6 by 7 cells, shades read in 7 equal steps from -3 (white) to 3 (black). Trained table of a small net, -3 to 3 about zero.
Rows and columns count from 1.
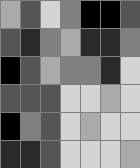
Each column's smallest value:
-1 0 -2 -2 -2 -2 -2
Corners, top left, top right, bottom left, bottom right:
-1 1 2 -1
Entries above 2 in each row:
2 0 1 0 1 0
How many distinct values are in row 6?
4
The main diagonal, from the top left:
-1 2 -1 -2 -1 -2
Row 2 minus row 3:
-2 1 1 -1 2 0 2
